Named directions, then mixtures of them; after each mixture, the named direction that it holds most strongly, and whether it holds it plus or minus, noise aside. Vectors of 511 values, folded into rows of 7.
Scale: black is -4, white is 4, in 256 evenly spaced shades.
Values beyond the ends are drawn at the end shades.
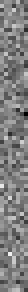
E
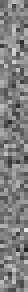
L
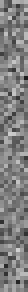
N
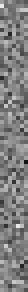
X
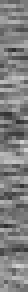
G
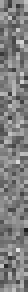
N, plus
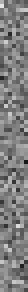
X, plus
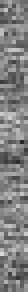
G, minus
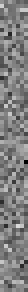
X, plus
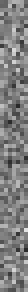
L, plus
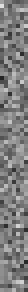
X, plus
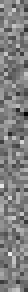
E, plus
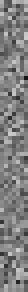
N, plus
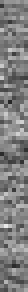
G, minus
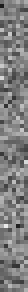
X, minus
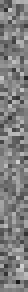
N, plus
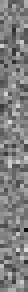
L, minus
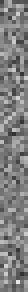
N, minus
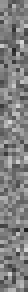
L, minus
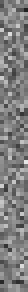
X, minus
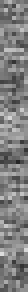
G, minus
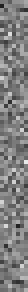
X, minus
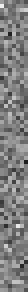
X, plus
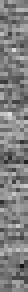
G, minus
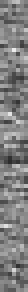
G, minus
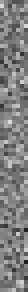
L, minus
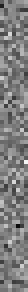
X, minus
